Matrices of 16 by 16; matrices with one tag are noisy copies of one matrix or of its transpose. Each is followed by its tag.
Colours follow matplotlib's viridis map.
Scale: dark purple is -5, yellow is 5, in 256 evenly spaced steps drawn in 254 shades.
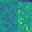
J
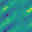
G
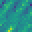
G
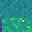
J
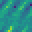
G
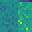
J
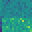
J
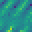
G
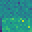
J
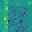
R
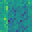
R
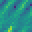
G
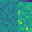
J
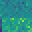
J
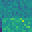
J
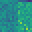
J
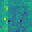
R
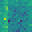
R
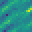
G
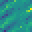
G
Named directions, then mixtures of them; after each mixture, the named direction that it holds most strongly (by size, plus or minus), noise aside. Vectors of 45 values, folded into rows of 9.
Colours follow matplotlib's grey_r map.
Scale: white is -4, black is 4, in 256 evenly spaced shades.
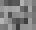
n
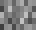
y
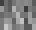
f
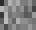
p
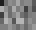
p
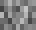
y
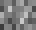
y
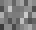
y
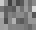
p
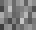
y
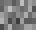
y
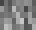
f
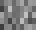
y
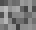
n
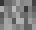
f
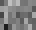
p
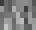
f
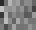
p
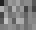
p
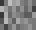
p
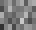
y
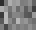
p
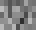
y
